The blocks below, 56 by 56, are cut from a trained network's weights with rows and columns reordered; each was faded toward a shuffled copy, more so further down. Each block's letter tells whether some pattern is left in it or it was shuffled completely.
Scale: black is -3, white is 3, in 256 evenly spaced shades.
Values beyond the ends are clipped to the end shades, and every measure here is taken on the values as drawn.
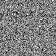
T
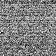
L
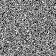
T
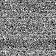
L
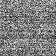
L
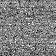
L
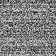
L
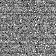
L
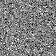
L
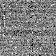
L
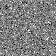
T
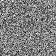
T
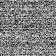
L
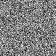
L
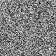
T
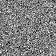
T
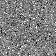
T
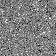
T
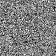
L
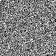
T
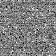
L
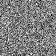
T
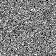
T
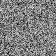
T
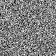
T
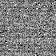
L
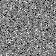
T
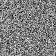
T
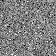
T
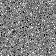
T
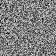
T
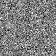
T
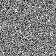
T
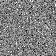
T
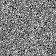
T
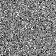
T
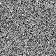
T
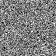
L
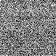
L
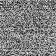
L
